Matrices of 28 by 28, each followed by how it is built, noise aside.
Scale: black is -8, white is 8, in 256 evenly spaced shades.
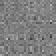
low rank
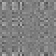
low rank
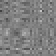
low rank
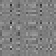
low rank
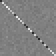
diagonal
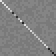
diagonal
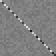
diagonal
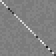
diagonal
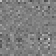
low rank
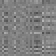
low rank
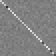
diagonal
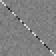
diagonal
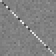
diagonal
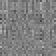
low rank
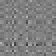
low rank
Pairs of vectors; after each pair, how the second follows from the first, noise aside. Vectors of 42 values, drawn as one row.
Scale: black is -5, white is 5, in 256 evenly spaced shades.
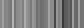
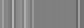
partly zeroed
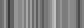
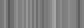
shrunk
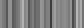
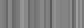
shrunk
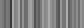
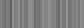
shrunk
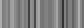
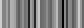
scaled up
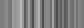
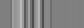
partly zeroed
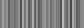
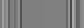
partly zeroed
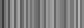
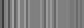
partly zeroed
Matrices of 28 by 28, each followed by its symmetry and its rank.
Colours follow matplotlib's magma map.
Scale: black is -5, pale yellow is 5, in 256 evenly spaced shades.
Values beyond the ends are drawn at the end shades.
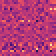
neither, rank five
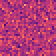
antisymmetric, full rank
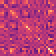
symmetric, rank five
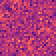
symmetric, full rank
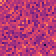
symmetric, full rank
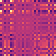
symmetric, rank two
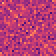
symmetric, full rank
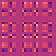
symmetric, rank one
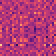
neither, rank five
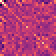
symmetric, rank five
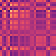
symmetric, rank one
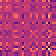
symmetric, rank two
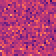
antisymmetric, full rank
